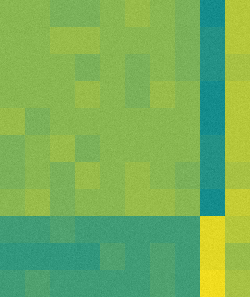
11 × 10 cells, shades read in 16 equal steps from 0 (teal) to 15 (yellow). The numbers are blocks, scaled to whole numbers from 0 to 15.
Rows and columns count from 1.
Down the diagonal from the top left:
8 8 8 9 8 8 8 8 14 9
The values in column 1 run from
2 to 9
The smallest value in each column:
2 2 2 2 3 3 3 3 0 9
